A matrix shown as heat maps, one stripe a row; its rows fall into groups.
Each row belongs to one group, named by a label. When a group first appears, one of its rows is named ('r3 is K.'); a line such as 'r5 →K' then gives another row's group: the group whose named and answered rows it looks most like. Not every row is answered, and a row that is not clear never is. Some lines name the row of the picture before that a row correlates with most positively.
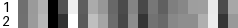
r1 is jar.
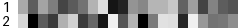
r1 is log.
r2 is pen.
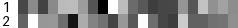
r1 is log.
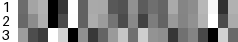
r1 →jar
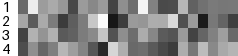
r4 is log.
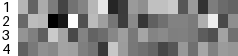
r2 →jar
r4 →log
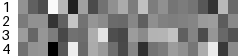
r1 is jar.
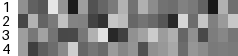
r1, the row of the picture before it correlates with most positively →1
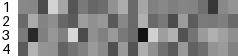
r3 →pen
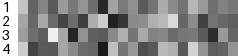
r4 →pen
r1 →pen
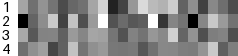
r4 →jar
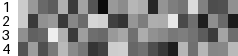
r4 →log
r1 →pen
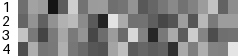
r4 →log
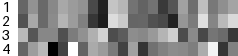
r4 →jar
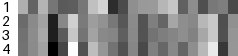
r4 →jar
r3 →jar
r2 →jar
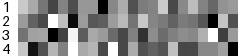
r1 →pen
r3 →jar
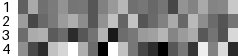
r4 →log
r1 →log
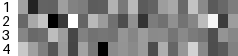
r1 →pen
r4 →pen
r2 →jar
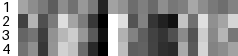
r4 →log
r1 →pen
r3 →log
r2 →log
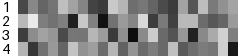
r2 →pen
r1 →log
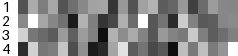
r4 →log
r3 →pen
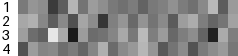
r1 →jar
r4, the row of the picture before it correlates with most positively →1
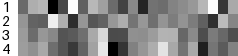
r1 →jar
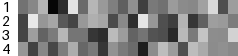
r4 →pen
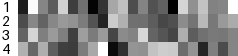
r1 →log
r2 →log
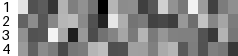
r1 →pen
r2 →log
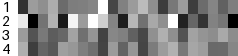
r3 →pen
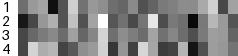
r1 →jar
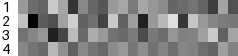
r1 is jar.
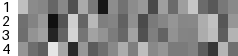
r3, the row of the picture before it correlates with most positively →3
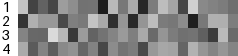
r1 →pen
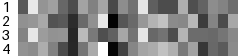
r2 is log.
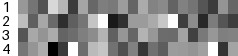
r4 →jar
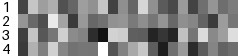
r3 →log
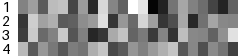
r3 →log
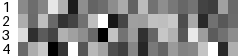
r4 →jar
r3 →pen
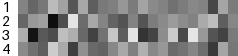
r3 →pen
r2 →jar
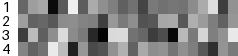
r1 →jar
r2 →pen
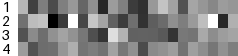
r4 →pen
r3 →log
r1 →pen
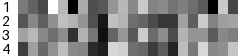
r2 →log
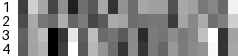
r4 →jar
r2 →log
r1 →log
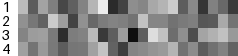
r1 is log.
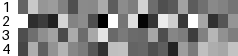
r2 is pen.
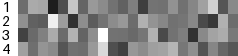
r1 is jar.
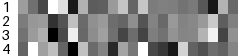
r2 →jar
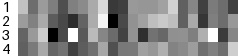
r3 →jar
